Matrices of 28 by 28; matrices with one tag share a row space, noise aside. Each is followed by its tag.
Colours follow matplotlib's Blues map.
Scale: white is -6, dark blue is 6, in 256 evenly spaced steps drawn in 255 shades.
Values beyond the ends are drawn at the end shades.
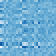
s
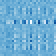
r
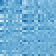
s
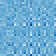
r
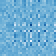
r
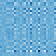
r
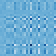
r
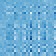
r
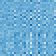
r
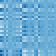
s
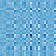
r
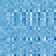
r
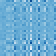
r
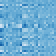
s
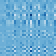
r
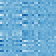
s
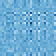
r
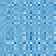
r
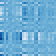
s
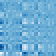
s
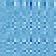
r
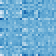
s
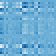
s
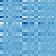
s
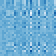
r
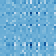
r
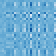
r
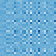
r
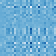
r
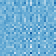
r
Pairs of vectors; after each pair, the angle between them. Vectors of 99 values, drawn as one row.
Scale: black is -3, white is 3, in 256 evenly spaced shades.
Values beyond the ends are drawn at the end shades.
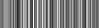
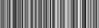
partly aligned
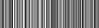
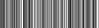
orthogonal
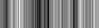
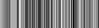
partly aligned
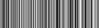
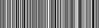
partly opposed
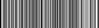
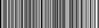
nearly parallel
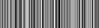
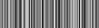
nearly parallel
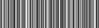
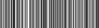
partly aligned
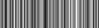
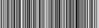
partly opposed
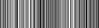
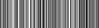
nearly parallel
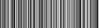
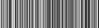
nearly opposite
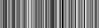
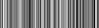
partly opposed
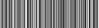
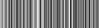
partly aligned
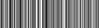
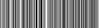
nearly opposite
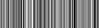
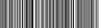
nearly opposite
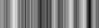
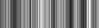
nearly opposite
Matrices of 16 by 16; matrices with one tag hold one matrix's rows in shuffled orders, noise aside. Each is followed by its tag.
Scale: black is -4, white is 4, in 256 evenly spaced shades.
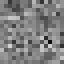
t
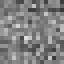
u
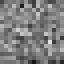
u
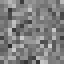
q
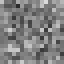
t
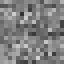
u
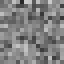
u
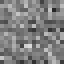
u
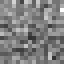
u
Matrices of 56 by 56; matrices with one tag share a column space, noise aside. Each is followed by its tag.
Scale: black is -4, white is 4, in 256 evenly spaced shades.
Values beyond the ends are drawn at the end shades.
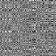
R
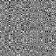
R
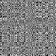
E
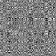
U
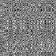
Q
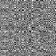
R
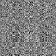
E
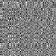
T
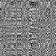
T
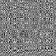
U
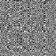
R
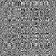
T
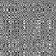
Q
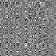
T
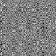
Q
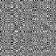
R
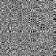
R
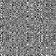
E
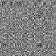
T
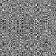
Q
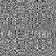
U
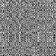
E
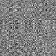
Q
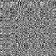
T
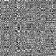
R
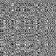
Q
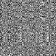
E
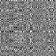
R
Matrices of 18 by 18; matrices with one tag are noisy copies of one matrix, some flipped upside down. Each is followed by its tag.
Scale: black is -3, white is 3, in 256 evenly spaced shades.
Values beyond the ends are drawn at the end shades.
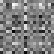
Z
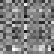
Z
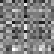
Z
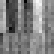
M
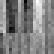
M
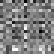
Z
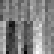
M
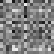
Z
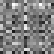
Z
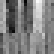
M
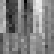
M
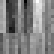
M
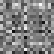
Z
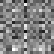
Z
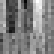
M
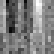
M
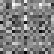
Z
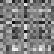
Z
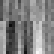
M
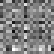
Z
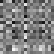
Z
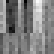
M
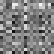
Z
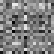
Z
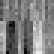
M
